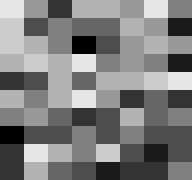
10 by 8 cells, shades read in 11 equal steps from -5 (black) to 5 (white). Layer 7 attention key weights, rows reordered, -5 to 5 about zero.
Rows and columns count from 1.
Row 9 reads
-3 4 2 0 3 -2 -4 -2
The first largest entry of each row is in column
1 1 1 4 8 4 6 4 2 2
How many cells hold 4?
6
